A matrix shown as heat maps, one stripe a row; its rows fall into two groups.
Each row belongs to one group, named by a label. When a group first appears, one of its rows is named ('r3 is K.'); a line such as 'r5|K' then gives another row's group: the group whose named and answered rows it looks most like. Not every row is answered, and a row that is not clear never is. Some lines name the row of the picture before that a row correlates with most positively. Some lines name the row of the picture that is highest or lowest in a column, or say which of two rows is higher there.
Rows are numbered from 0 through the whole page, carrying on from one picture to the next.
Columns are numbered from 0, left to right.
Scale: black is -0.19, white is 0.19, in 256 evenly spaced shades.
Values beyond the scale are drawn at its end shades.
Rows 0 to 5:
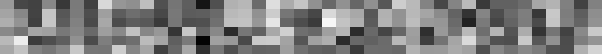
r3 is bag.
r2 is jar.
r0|jar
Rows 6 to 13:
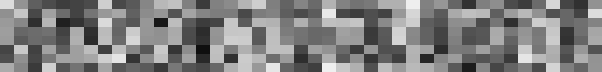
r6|jar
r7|bag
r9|jar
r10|jar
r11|bag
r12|bag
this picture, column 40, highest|13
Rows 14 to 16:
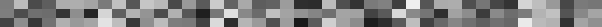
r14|bag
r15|jar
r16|bag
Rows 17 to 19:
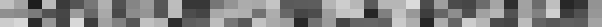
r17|jar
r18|jar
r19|bag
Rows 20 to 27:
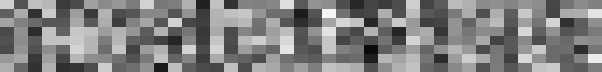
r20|bag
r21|bag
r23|bag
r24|bag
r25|bag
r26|bag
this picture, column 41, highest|21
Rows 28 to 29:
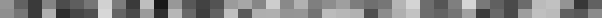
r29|jar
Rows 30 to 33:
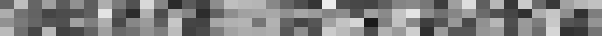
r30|bag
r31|jar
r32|jar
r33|jar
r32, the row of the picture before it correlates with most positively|29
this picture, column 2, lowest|33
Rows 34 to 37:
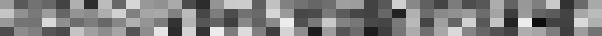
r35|bag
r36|bag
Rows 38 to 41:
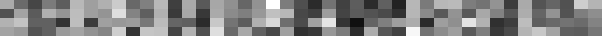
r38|bag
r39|bag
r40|bag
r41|bag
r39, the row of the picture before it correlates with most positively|35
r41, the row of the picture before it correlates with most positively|37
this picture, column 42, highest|38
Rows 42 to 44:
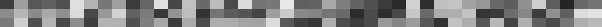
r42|bag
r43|bag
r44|bag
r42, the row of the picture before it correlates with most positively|41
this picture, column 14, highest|42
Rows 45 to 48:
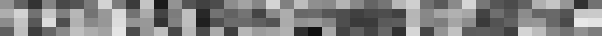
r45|jar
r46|bag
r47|bag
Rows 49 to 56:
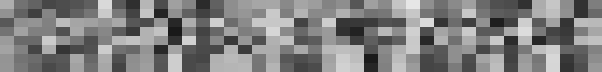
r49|jar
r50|jar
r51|bag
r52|bag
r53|bag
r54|jar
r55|jar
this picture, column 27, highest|52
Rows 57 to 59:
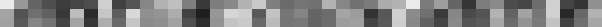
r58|jar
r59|jar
